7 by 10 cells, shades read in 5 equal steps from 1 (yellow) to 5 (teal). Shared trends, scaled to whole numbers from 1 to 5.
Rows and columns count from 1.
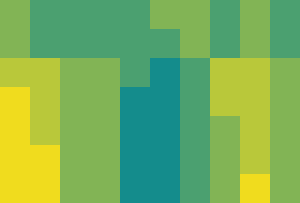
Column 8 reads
4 4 2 2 3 3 3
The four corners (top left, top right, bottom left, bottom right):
3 4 1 3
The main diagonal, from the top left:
3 4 3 3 5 5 4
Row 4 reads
1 2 3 3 5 5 4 2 2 3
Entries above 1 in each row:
10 10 10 9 9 8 7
